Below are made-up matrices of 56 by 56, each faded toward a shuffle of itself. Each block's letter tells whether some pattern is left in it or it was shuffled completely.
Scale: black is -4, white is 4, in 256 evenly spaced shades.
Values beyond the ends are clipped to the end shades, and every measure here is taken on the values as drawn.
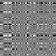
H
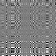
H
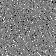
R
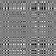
H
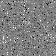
R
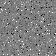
R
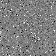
R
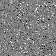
R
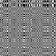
H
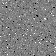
R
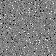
R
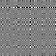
H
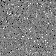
R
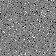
R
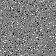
R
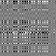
H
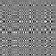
H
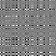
H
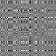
H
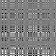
H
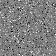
R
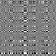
H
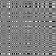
H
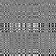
H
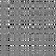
H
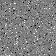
R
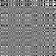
H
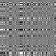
H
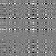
H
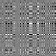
H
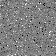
R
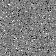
R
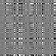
H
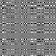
H
